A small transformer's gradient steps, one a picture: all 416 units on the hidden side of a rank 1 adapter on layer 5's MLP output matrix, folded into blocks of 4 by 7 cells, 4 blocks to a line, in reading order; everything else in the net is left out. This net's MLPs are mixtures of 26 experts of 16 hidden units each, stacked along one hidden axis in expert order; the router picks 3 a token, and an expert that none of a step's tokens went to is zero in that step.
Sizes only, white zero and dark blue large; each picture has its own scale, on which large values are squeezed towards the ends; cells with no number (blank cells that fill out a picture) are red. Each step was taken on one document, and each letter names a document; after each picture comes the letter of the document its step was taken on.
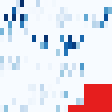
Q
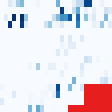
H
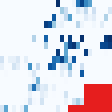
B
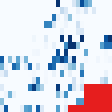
B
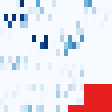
Q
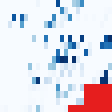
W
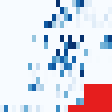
B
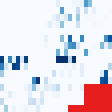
W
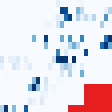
B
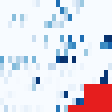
W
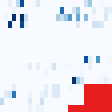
H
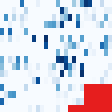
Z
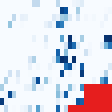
W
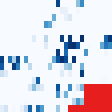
B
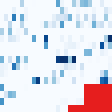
Z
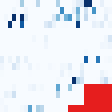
H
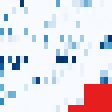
Z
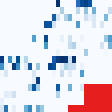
B
